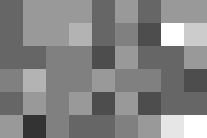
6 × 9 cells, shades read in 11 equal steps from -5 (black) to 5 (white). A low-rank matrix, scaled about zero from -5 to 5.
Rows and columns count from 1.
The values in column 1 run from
-1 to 1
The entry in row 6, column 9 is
5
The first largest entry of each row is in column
2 8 6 2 2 9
